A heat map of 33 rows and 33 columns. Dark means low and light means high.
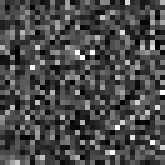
Slope: none. Mirror symmetry: none. Odd rows or columns: none. Grain: fine. Average level on the scale: 30%. Histogram: skewed, a long tail of high values.
